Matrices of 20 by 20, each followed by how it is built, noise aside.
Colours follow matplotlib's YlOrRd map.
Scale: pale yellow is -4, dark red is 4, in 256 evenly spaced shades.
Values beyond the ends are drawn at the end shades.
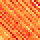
Toeplitz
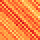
Toeplitz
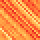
Toeplitz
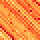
Toeplitz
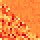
lower triangular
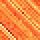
Toeplitz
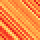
Toeplitz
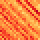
Toeplitz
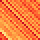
Toeplitz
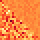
lower triangular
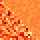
lower triangular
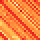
Toeplitz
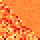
lower triangular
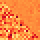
lower triangular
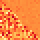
lower triangular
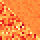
lower triangular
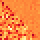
lower triangular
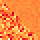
lower triangular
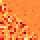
lower triangular
